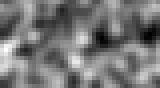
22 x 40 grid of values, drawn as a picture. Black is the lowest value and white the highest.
Grain: blotchy. Lone odd cells: none. Mirror symmetry: none. Histogram: bell-shaped. Odd rows or columns: none.
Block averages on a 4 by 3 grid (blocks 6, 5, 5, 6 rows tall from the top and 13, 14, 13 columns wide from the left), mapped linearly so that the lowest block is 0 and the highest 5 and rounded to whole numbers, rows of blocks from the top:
424 / 330 / 545 / 555
